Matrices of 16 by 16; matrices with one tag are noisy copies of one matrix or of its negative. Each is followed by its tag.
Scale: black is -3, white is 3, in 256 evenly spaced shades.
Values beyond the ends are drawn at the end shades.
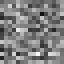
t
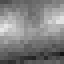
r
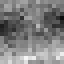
r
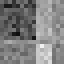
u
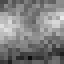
r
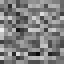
t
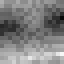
r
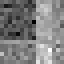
u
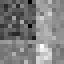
u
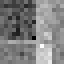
u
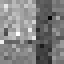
u
